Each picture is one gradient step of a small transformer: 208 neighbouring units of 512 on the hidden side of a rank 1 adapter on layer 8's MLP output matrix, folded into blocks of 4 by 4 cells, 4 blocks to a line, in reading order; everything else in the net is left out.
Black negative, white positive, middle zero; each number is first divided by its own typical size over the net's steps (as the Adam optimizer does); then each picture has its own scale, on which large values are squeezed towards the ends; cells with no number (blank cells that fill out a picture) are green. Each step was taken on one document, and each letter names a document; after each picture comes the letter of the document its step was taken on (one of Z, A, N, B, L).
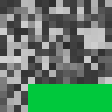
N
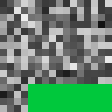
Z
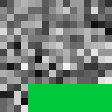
Z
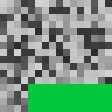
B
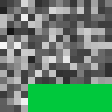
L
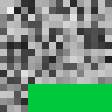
B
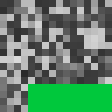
N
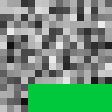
L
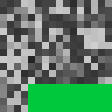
N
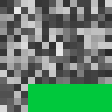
Z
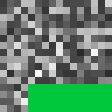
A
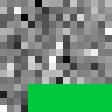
A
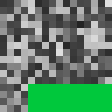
B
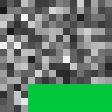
L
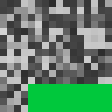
N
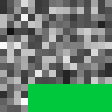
L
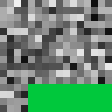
Z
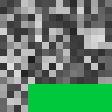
N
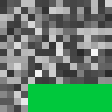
A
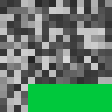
N
